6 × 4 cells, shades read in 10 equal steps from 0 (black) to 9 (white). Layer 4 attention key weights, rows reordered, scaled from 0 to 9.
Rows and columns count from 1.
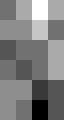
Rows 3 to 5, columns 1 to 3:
3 4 4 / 4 3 4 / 5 5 2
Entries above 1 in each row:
4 4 4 4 4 3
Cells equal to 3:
4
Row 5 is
5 5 2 3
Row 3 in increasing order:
3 4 4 6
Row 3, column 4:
6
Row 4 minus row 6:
-1 -1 4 3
